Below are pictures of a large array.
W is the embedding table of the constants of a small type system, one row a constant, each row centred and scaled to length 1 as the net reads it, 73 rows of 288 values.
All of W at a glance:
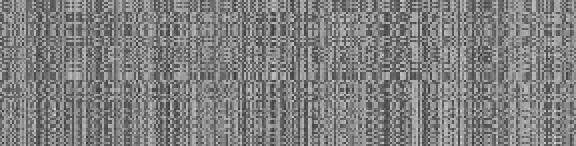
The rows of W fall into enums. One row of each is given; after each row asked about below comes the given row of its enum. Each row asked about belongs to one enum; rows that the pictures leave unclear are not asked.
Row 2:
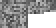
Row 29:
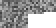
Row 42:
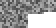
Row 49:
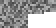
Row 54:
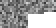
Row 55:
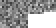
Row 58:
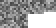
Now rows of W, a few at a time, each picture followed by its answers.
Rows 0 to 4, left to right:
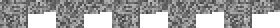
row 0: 2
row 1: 49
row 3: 49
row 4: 2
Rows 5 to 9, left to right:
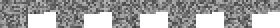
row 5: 2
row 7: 58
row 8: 49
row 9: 58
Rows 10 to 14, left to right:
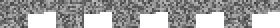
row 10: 58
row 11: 2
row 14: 58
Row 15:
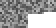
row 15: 42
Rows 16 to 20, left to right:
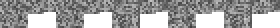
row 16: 42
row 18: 2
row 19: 58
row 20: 2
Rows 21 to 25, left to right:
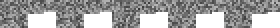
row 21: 58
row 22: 58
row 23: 29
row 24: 49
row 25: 42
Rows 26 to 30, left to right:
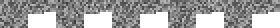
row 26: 49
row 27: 55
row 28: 49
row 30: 49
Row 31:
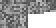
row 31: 2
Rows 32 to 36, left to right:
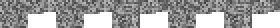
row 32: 42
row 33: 42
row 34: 2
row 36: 2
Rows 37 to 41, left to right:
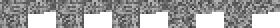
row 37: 2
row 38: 2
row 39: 2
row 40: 58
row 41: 49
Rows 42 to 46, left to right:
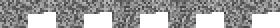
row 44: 29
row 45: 29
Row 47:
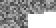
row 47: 58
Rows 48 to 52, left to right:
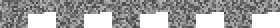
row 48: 29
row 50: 58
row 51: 42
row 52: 42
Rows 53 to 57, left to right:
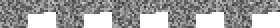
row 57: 54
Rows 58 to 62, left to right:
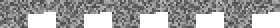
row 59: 49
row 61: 42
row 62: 49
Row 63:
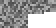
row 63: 49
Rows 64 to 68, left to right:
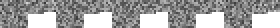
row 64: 54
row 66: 49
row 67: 42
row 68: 55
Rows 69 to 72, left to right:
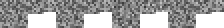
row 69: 42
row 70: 42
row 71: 55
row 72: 42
